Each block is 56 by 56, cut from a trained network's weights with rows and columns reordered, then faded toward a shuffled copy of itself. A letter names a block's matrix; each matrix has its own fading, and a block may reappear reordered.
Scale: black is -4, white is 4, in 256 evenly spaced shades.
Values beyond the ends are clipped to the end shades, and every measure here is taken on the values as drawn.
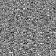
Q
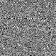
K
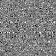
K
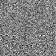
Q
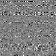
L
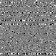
L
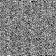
Q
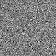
K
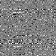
L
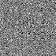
Q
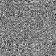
Q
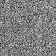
Q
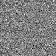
K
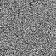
K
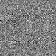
Q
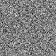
K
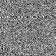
Q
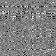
L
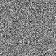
Q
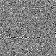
K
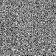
Q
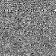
Q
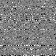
L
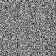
Q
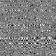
L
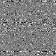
L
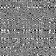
L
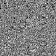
Q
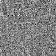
Q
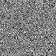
K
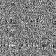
Q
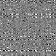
L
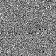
K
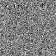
Q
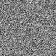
K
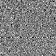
K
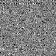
K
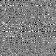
L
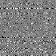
L
